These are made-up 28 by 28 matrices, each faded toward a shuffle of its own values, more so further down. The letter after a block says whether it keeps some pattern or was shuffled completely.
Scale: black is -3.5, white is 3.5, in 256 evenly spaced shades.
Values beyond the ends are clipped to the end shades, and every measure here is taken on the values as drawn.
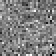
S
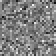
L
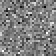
L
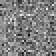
S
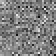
S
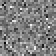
L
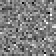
L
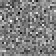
L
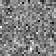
L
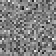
S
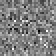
S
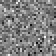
L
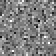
L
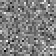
L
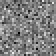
L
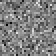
L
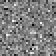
L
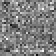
S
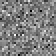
L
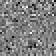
S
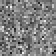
L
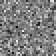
L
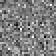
S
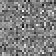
S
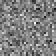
S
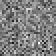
S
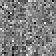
S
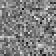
L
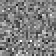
S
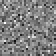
L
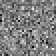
L
